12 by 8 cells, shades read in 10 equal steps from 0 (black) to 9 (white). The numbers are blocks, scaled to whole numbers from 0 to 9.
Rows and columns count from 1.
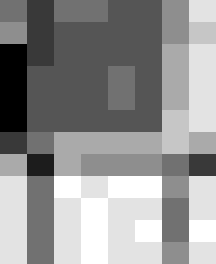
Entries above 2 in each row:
7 7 6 7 7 7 7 6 8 8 8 8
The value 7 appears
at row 2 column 8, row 6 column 7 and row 7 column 7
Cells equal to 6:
10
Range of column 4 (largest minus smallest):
6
